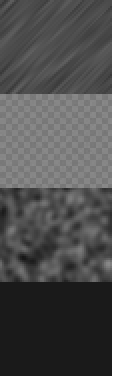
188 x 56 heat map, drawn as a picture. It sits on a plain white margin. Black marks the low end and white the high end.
The table splits into 4 rows of 1 panel. Panel 1,1: low, slanting up to the right, faint in contrast. Panel 2,1: middling, checkered, faint in contrast. Panel 3,1: low, blotchy. Panel 4,1: very low, flat.
